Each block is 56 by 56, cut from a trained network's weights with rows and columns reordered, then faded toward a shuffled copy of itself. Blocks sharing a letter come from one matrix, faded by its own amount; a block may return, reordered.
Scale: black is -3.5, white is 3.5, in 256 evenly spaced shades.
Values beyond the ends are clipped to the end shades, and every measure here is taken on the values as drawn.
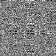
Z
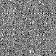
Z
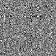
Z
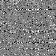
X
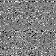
X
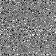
X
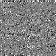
X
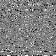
X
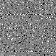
X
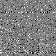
X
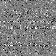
X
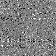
X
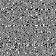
X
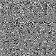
X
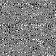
X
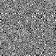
Z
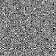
Z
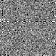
Z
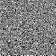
Z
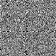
Z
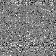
X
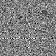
Z
